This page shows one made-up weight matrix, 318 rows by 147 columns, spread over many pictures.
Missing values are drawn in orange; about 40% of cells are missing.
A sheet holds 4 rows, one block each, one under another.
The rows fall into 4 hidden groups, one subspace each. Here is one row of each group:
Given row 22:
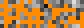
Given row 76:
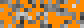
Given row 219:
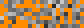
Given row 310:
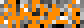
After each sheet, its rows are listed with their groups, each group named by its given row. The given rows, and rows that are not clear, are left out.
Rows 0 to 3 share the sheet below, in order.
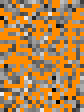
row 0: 310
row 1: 219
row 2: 310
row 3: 219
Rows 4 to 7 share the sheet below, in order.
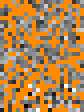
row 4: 22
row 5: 310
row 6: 310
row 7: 22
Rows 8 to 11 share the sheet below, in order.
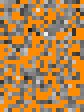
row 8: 76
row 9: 22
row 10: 22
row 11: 219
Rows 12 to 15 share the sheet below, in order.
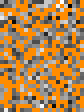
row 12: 219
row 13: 22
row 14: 219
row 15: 22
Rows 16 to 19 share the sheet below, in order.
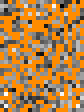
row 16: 310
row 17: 219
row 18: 219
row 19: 310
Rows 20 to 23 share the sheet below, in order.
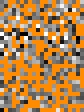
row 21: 310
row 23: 310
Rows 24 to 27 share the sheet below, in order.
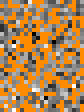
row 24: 76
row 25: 76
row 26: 76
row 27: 76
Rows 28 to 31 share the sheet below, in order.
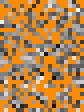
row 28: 76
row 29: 219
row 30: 22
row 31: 22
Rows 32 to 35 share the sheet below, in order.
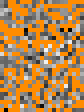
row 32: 310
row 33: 219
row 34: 22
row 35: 22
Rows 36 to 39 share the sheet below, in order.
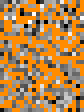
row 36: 76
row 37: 76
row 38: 219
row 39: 76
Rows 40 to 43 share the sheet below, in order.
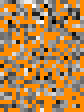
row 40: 22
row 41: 76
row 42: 219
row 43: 219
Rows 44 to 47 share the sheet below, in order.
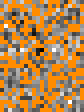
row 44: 22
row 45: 22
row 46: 310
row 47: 310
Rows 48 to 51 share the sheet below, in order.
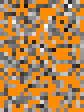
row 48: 219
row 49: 22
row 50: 310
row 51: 22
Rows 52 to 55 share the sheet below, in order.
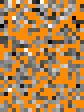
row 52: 76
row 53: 310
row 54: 76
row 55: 310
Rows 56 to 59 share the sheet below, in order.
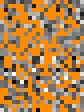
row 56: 310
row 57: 219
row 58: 76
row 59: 22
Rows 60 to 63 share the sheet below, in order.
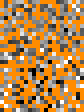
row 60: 76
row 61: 22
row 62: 310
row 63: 310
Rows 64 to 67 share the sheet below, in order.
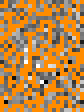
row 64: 310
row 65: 310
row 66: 219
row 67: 76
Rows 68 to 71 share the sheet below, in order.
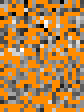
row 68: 219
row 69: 22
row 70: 310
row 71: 219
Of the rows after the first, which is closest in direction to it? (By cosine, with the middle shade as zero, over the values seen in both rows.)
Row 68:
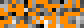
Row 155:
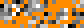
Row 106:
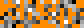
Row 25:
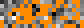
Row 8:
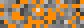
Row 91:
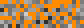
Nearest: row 25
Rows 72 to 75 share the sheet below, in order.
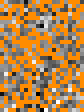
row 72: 219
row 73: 310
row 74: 76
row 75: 219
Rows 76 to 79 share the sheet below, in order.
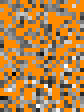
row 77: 219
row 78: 76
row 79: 310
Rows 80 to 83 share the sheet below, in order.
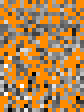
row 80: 310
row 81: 22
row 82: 310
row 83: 310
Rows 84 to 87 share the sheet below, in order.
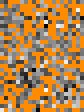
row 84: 310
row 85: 22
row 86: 310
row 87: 22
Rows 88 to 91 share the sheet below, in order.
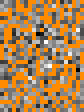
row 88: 219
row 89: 76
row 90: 219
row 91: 219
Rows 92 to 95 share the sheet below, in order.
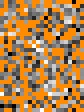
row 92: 310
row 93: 310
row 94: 22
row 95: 219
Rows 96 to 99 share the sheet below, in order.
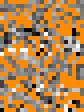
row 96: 219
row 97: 22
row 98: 22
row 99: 76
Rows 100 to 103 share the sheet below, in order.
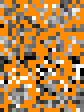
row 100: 310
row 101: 310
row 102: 22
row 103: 22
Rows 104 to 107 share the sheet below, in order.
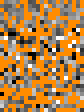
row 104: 22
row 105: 310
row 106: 76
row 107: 219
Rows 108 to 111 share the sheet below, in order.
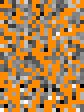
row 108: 76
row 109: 219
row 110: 22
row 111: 310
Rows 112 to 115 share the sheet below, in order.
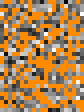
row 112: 219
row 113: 22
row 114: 310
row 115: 76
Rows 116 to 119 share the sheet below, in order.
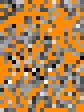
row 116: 76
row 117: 219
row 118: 310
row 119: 310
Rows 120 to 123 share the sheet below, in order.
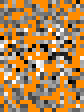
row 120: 76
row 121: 219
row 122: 76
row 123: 310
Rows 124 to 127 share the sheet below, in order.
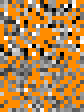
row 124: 22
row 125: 310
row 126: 219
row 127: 219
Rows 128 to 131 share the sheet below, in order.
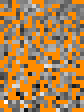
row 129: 22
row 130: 219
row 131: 76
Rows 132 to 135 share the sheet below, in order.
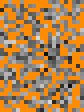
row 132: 219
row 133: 219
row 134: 76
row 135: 219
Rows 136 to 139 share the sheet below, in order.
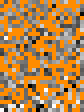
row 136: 219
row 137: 310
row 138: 76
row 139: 22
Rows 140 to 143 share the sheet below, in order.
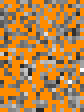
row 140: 310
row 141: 22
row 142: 219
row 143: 219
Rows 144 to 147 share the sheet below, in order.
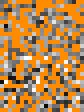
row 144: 22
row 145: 22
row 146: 22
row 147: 76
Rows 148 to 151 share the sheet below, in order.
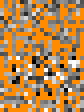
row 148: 310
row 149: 22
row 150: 76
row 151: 219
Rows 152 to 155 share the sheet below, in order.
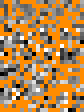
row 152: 22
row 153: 219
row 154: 219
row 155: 76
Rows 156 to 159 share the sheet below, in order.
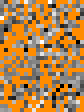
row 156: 219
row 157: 310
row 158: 219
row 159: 219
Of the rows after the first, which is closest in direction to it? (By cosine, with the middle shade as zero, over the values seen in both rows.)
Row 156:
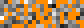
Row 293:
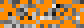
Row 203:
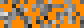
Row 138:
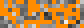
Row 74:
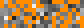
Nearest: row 203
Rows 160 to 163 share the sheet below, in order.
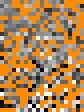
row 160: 76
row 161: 219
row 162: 76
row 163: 219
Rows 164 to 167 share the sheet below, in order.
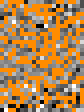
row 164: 219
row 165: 219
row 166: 76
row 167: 22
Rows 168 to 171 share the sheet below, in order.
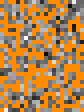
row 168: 76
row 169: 310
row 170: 219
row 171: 22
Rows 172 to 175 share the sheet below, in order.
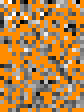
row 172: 76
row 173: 22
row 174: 76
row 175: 219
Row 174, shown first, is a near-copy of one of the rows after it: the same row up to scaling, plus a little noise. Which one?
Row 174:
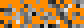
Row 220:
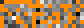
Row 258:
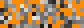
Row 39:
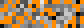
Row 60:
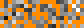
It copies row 258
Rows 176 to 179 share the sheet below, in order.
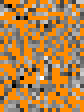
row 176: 310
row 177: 310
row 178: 22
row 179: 76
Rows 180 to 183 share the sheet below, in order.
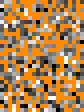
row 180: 219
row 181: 310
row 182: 22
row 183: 310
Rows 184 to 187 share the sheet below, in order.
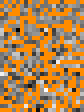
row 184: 219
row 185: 76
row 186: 219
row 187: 22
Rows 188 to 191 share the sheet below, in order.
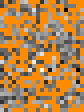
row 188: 76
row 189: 219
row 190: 310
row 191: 219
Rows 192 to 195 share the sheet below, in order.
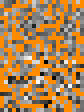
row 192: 76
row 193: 219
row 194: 22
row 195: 219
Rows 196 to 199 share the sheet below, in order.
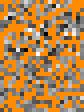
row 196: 219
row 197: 22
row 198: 310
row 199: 219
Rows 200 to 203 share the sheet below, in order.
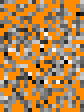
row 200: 76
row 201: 22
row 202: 219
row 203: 310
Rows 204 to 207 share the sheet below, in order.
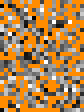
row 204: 310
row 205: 310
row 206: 22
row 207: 22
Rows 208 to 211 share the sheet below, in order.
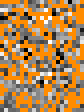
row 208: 219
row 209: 310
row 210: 219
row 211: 219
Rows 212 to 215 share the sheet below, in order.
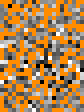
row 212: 310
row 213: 219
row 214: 219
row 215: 219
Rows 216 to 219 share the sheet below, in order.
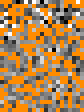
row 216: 76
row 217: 310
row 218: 76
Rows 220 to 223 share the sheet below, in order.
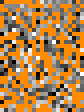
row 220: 76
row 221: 76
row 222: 76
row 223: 219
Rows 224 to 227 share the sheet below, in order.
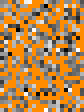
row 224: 22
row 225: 76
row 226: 310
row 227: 219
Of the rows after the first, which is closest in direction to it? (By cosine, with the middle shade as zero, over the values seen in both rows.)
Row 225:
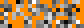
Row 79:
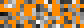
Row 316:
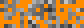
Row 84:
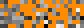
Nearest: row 79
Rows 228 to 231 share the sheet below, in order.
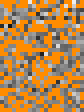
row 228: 22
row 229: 219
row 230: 219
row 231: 310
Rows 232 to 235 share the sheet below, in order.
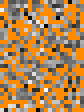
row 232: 219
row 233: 22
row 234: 310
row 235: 22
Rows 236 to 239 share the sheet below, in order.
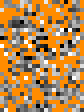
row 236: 22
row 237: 219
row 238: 22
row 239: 219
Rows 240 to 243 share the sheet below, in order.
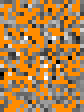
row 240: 219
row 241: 310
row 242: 219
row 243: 219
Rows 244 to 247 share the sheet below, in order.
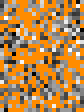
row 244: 76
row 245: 76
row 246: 310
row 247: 22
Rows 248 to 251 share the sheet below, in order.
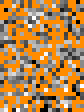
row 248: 310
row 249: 219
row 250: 76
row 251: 310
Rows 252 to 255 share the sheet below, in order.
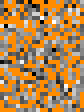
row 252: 22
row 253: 22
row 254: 310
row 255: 22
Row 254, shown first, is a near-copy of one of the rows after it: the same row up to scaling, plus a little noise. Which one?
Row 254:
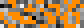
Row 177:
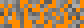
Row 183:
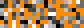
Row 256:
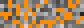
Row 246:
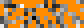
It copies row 246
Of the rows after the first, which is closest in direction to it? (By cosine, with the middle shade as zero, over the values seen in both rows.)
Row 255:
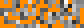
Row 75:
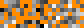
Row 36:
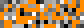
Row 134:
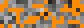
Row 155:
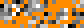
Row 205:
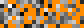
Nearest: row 75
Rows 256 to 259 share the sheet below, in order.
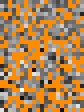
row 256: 310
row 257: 22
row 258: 76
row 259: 310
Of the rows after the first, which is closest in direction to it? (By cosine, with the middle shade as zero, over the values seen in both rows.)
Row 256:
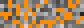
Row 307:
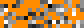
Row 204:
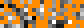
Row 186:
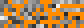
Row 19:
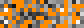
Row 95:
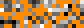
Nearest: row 95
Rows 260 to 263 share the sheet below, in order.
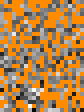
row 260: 310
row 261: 76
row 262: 219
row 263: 76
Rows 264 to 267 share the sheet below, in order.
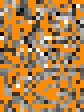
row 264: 76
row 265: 219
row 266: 219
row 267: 76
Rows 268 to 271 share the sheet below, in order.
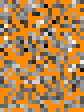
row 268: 22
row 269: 310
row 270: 76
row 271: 22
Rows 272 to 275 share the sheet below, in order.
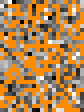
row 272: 76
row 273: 310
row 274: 22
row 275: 310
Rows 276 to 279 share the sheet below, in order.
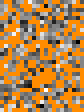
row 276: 22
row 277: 76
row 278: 310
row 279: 22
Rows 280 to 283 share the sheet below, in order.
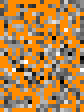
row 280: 22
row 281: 219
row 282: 310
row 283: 219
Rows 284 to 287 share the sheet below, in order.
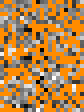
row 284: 76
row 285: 22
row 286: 22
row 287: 22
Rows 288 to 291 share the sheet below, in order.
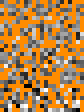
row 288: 219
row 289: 76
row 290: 310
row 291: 22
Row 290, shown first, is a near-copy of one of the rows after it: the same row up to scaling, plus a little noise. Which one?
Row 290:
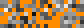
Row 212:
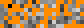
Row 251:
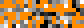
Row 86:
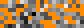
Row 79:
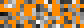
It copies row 86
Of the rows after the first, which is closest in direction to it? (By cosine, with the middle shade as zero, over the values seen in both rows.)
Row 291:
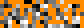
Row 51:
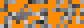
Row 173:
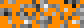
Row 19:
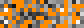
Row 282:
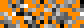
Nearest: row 51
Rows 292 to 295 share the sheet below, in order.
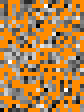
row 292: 22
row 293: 219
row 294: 310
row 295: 22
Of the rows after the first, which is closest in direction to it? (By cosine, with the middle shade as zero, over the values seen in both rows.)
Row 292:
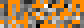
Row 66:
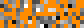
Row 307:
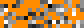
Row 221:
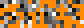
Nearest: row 307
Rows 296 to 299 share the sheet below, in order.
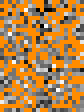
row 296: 219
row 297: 310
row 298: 310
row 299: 219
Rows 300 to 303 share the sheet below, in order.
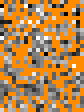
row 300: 219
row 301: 219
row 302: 310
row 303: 22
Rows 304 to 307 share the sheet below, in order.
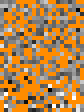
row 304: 310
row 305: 310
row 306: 310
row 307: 310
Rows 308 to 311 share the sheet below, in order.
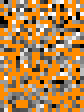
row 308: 310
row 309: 76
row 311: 22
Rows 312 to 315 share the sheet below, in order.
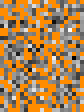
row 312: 22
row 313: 219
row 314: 76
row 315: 76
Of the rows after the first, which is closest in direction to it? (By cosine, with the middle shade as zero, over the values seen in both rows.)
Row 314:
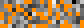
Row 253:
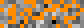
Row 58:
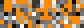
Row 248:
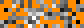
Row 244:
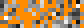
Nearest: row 58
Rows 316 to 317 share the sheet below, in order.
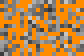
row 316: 219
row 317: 219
